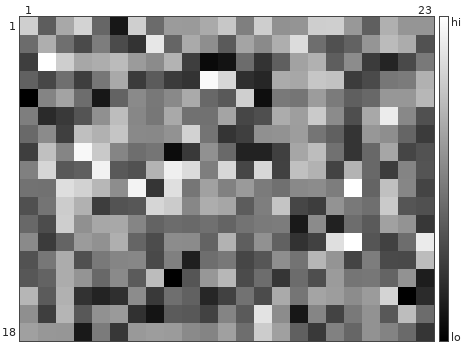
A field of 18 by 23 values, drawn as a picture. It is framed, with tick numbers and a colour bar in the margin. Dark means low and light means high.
Grain: fine. Mirror symmetry: none. Odd rows or columns: none.
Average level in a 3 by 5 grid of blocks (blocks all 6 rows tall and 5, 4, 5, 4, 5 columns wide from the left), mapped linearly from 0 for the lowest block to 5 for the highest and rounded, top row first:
1 2 1 5 2 / 4 3 2 1 1 / 1 0 1 1 1
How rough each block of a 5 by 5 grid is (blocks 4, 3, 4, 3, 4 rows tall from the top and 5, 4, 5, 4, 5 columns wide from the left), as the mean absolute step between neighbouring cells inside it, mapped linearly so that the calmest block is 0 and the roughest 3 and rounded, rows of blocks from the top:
2 3 2 1 1 / 2 0 2 0 1 / 2 3 2 1 2 / 1 0 1 3 2 / 2 3 1 2 2
